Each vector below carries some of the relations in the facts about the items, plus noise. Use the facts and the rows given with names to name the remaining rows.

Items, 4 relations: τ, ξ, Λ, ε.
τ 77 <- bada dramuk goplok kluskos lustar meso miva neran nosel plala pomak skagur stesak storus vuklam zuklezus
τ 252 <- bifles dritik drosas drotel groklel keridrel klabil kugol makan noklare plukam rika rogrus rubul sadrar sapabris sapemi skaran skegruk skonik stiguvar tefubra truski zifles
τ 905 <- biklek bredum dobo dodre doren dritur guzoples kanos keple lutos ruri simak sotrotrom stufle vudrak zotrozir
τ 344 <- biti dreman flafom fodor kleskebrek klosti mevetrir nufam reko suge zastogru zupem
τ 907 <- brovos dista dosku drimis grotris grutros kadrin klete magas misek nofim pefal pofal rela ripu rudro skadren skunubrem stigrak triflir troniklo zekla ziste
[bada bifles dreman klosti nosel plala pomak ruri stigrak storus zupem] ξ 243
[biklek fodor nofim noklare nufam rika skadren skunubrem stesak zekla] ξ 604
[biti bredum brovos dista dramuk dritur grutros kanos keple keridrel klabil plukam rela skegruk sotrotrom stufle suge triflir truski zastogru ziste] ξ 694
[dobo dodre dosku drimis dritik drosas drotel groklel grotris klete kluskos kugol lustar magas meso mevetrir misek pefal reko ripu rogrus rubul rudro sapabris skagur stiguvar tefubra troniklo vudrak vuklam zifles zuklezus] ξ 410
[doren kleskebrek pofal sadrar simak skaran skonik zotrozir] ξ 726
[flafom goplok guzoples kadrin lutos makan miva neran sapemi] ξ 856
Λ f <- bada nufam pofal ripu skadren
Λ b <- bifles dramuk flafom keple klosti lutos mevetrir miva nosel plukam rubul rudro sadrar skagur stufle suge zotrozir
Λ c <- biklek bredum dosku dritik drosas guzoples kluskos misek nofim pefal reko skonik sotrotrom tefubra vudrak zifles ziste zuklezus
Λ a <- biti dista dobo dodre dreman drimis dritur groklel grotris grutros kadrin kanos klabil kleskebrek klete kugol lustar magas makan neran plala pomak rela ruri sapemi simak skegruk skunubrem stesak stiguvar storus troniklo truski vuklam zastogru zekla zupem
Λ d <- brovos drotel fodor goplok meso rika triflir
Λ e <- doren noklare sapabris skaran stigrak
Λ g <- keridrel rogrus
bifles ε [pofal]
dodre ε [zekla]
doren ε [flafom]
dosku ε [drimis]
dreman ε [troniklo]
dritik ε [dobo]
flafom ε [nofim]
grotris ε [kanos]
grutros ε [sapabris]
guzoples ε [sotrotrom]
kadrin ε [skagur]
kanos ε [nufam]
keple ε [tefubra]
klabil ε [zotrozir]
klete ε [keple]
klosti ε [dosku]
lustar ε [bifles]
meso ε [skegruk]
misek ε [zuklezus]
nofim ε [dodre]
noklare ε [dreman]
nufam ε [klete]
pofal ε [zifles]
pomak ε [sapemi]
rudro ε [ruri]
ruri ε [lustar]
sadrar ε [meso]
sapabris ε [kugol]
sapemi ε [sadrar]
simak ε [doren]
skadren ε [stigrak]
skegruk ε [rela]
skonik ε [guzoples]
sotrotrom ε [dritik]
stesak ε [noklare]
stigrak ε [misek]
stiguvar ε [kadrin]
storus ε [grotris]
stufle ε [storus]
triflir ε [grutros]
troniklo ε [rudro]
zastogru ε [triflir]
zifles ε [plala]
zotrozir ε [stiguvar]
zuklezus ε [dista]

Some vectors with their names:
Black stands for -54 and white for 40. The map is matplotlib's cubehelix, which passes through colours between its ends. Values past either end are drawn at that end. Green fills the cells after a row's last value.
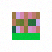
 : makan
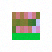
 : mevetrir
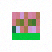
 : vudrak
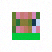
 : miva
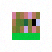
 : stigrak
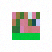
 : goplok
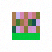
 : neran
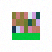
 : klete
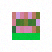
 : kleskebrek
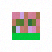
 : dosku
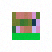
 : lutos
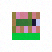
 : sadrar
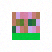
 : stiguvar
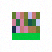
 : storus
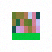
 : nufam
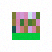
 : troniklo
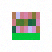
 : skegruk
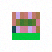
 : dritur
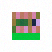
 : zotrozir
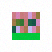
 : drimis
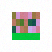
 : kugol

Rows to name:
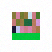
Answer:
kanos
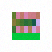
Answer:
plukam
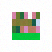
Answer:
rika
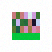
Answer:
noklare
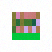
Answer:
dramuk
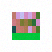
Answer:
dreman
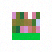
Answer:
fodor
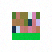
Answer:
grotris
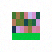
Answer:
keple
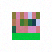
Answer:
rogrus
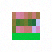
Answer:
flafom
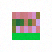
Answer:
skadren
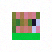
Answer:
skagur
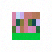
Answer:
pomak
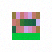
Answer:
keridrel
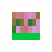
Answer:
ripu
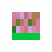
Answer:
reko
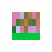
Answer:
guzoples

